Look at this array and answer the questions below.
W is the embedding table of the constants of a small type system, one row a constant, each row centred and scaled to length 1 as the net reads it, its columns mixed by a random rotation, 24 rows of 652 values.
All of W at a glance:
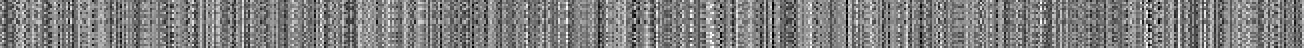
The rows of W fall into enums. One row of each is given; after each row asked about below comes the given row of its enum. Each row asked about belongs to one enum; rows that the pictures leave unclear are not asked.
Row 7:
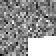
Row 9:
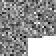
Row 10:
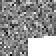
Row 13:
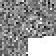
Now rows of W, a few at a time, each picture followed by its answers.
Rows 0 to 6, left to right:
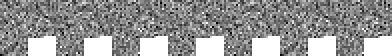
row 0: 7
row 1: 10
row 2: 13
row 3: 9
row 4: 10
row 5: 7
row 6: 13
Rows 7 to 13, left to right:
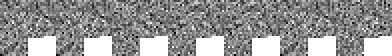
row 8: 7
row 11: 10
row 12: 7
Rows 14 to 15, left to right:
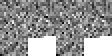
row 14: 7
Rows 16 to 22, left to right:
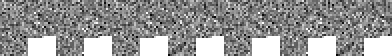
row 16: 9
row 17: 13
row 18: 9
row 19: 7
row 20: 9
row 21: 13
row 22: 7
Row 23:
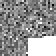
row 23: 13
